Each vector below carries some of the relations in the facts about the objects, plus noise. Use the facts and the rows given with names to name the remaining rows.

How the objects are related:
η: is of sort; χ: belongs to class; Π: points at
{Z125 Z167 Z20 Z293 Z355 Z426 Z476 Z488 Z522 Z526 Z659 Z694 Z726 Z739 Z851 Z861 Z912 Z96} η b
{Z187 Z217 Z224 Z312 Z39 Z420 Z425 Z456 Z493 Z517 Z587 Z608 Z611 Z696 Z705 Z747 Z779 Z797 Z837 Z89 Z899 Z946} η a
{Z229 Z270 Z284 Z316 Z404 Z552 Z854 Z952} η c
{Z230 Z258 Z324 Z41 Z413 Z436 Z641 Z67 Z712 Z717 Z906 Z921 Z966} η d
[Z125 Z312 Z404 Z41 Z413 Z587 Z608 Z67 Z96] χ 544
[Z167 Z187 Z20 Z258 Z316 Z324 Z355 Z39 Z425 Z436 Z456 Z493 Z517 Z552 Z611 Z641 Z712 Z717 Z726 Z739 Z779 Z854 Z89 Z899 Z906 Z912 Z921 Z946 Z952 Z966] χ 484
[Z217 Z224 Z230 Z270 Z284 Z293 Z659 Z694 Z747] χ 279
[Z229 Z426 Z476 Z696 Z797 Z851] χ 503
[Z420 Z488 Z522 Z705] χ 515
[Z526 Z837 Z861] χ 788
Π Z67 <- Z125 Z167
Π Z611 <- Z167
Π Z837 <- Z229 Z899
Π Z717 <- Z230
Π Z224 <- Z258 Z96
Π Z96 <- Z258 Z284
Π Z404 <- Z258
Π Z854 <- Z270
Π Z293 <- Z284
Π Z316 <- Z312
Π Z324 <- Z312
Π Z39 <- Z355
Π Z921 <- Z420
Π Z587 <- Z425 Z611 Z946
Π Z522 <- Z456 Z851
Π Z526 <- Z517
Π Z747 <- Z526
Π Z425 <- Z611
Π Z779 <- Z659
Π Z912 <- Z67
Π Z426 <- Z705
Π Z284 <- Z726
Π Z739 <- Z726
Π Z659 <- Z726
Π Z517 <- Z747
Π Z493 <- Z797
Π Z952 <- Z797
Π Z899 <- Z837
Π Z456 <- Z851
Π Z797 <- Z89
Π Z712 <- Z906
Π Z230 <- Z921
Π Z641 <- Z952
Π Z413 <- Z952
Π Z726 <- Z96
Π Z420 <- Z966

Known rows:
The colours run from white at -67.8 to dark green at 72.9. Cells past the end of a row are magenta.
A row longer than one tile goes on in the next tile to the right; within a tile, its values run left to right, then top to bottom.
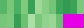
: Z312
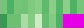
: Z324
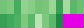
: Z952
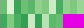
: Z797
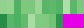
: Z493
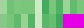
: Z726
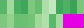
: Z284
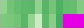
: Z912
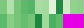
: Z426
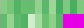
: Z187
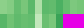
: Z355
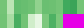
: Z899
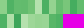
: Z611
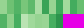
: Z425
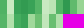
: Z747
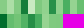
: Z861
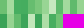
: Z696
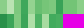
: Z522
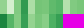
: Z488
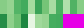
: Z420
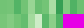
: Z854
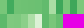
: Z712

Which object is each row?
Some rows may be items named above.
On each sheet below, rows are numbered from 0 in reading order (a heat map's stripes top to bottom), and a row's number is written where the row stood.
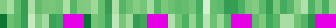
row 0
Z705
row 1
Z705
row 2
Z96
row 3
Z517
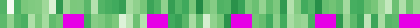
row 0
Z229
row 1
Z230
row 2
Z67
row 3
Z125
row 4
Z696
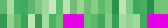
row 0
Z696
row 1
Z125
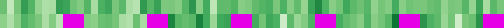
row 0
Z293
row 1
Z284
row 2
Z526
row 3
Z456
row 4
Z167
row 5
Z966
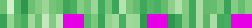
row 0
Z224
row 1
Z587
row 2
Z522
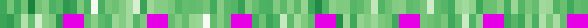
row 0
Z67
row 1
Z229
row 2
Z258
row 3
Z456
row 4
Z946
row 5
Z659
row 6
Z404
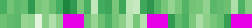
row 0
Z413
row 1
Z270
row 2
Z779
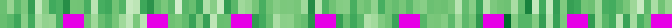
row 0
Z125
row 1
Z270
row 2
Z851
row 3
Z641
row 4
Z89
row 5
Z739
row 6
Z837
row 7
Z696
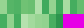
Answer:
Z425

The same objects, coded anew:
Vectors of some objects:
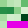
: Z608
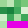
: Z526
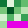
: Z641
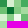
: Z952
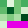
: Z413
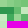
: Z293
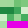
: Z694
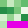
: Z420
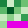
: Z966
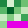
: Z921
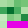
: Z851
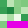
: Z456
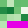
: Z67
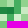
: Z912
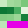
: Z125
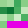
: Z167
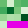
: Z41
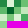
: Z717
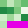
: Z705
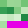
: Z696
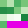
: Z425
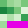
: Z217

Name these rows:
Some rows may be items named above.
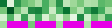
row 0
Z641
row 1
Z912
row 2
Z89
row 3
Z426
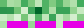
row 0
Z270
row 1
Z355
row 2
Z284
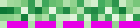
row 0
Z125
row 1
Z230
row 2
Z229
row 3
Z522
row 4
Z493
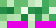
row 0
Z67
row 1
Z522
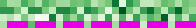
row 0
Z270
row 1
Z946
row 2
Z694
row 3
Z837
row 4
Z641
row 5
Z96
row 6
Z726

